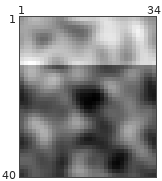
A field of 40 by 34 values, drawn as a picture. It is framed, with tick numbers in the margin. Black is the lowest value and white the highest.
Ninth with the highest average: top right. Seam: horizontal, 30% of the way down, the top part higher. Grain: blotchy. Lone odd cells: none.
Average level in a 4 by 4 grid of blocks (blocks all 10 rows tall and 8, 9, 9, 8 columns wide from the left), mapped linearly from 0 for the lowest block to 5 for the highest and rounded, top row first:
4 3 5 5 | 3 2 2 2 | 2 1 0 2 | 1 1 0 1
